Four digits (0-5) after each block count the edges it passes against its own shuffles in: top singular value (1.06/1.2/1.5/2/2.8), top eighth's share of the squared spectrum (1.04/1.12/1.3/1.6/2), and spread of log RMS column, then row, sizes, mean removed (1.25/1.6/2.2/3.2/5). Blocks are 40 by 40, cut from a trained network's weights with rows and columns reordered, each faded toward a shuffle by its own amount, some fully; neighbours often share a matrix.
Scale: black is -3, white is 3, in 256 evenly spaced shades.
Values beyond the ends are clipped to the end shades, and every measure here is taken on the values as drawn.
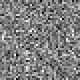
3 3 1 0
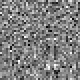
3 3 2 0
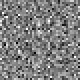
3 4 2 0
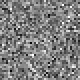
2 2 1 0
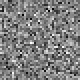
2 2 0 0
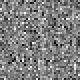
1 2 0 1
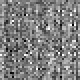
3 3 1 3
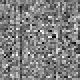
2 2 1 2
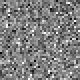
0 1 0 0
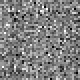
1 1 0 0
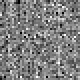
1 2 0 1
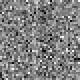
0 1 0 1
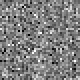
1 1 0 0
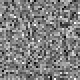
2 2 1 0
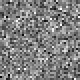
0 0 0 0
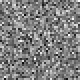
0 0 0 0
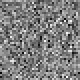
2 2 0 0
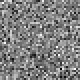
1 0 0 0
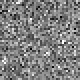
1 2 0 0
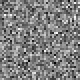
2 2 1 0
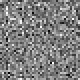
3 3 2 0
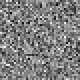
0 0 0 0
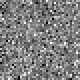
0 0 0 0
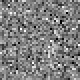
0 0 0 0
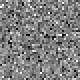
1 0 0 0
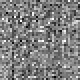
2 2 0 2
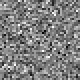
1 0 0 0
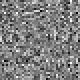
3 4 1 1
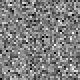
1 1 0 0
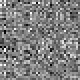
3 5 2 2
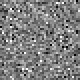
0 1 0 1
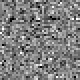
2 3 1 1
